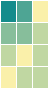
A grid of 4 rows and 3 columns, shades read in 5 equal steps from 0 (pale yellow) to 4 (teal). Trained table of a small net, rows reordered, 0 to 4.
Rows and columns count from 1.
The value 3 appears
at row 1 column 2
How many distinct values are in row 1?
3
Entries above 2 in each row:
2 0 0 0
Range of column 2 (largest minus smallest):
3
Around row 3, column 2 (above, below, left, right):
2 1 1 1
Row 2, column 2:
2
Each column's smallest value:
0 0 0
